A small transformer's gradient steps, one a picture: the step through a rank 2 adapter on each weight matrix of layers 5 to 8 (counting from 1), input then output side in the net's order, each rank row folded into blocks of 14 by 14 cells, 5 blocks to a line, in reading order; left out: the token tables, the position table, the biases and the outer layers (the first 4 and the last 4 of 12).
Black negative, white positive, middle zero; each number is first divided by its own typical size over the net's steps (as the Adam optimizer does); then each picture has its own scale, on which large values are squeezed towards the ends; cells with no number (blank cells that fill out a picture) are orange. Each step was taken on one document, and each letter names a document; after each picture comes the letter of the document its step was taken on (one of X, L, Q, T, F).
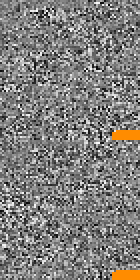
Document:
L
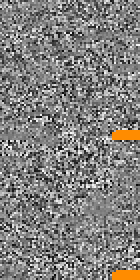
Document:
L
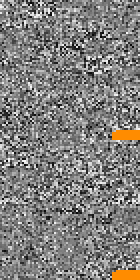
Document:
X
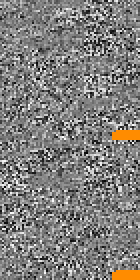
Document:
L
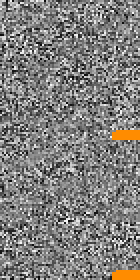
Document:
X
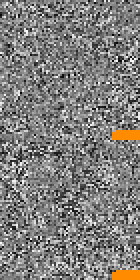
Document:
L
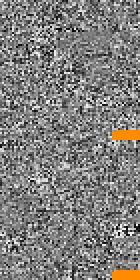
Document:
X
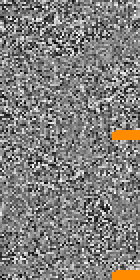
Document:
X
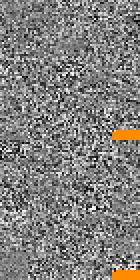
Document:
L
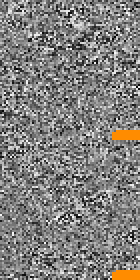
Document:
X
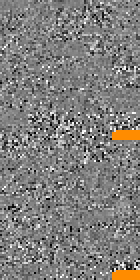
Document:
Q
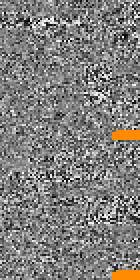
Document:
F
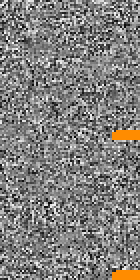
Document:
F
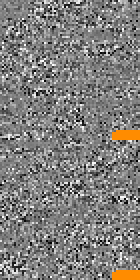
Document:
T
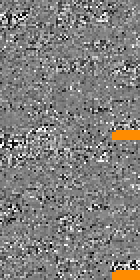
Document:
Q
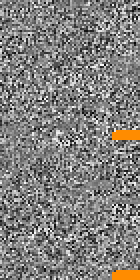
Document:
F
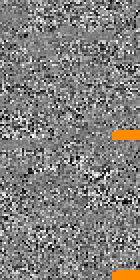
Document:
T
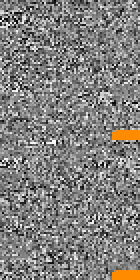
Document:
F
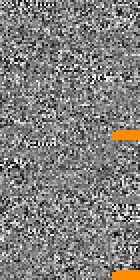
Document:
F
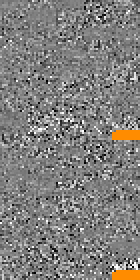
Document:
Q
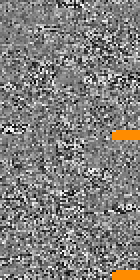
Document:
L
